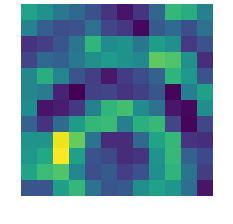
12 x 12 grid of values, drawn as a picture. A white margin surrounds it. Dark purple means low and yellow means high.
Concentric rings centre on the bottom middle. In the bottom left lies a patch that is higher than the rest. The bottom left is the ninth with the highest average.
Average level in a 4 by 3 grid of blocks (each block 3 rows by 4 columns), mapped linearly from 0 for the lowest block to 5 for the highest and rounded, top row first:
102 / 103 / 231 / 502
